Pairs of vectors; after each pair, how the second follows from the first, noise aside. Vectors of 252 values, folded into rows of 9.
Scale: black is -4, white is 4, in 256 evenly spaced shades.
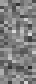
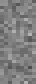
shrunk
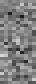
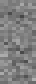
shrunk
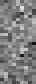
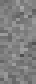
shrunk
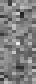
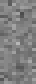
shrunk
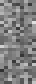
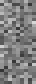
copied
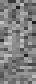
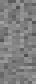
shrunk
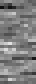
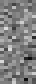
shuffled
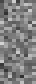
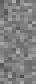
shrunk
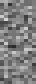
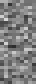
copied
